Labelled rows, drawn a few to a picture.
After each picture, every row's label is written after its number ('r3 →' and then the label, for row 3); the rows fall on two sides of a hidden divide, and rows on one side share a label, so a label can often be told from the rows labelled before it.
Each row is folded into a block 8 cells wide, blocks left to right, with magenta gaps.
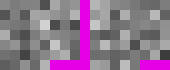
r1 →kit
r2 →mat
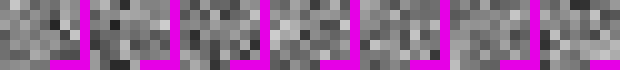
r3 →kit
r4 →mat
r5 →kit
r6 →kit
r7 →mat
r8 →kit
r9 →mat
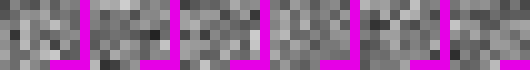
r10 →kit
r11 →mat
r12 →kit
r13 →kit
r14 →mat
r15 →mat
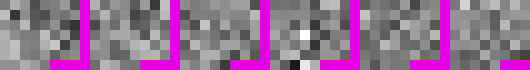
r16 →kit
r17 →kit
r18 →kit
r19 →mat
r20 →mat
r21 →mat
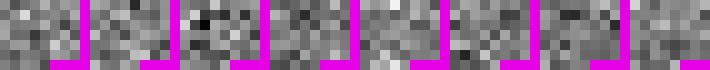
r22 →kit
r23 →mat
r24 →mat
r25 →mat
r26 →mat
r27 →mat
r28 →mat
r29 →mat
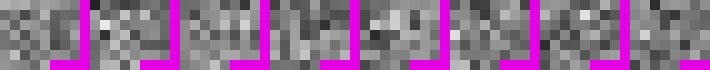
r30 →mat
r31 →kit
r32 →kit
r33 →kit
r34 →kit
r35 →kit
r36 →mat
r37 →mat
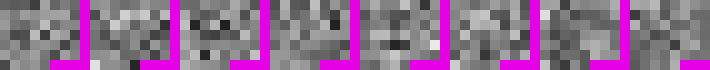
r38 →kit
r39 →kit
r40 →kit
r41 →kit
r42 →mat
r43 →kit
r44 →mat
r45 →mat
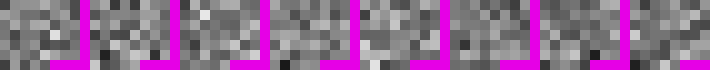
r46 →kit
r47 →mat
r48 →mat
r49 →mat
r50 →kit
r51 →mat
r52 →kit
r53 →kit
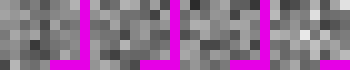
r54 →mat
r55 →kit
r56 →kit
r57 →kit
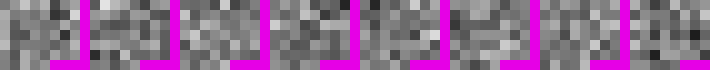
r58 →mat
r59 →mat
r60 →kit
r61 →mat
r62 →kit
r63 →mat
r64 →mat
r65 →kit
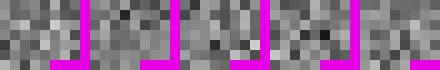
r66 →mat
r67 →mat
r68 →kit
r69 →kit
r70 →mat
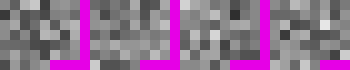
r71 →mat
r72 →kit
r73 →mat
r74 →mat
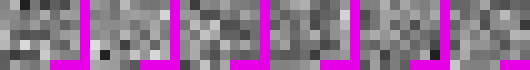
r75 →kit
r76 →kit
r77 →kit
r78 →mat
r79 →kit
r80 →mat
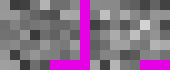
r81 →kit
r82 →mat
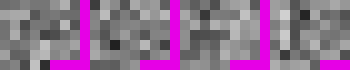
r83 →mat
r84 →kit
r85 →kit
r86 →mat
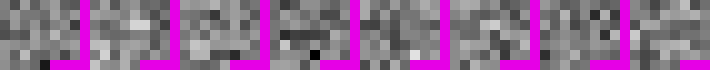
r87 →kit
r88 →kit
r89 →mat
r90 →kit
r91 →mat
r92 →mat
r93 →mat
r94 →kit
